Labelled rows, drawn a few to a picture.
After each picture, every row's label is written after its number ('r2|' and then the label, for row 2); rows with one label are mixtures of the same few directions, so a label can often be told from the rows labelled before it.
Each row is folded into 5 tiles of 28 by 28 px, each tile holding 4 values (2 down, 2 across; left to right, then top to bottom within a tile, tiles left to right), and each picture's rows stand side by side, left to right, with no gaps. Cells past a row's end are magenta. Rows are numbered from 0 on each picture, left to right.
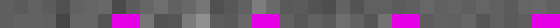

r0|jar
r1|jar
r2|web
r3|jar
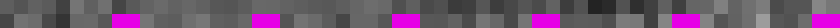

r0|jar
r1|jar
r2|jar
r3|web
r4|web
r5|jar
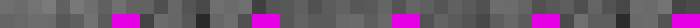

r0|web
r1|jar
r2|web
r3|jar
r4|jar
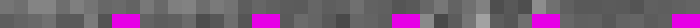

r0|web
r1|web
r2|jar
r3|jar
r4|web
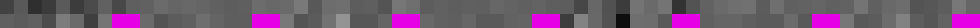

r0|web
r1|jar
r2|jar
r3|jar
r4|jar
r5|web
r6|jar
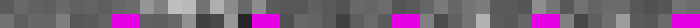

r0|jar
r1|web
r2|jar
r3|jar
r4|jar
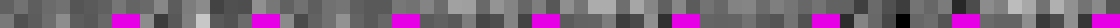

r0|jar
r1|jar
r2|jar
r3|web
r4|web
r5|web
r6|jar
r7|web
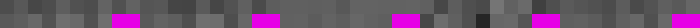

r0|web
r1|web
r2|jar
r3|jar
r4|web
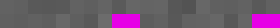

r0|web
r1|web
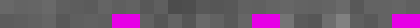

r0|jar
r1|web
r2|jar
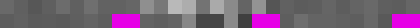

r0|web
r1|web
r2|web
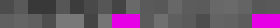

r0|web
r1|jar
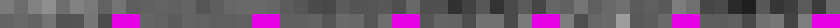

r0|web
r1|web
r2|web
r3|web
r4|jar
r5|web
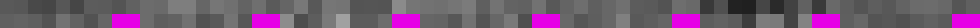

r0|web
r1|web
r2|jar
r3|web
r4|jar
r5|web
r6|jar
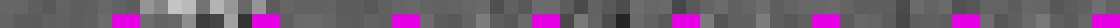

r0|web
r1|web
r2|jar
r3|jar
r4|jar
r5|jar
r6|jar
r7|jar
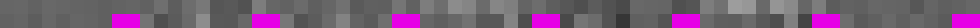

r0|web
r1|jar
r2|jar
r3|web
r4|jar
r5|web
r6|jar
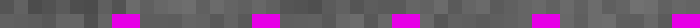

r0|web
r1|web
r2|web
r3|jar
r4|web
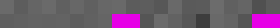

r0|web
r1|jar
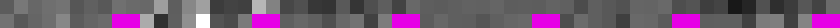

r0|jar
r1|jar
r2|web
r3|jar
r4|jar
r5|web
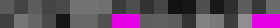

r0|jar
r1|web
